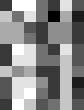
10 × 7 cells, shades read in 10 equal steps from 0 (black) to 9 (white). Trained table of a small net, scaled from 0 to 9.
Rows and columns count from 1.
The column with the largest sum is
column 2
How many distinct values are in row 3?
4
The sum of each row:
37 30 29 30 36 36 33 34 35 35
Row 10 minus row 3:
-4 3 4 1 -1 2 1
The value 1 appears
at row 2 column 7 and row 8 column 7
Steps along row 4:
same down down up same down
